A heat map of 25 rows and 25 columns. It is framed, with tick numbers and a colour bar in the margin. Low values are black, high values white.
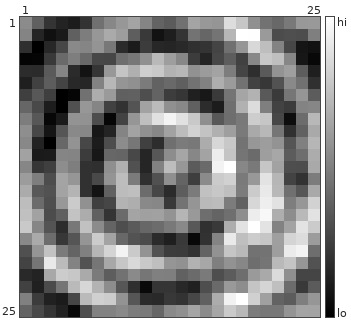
Concentric rings centre on the centre. The ninth with the lowest average is the top left. The bottom right is the ninth with the highest average. No row or column stands out.
